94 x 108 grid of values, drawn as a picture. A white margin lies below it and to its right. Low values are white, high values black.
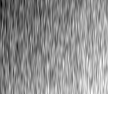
Mirror symmetry: none. Slope: up to the top left. Histogram: bell-shaped. Ninth with the highest average: top left. Grain: streaks running down. Ninth with the lowest average: bottom right.
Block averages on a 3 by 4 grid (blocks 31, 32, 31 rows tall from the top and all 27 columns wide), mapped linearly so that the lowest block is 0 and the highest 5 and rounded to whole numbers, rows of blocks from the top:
5432 | 4321 | 3210
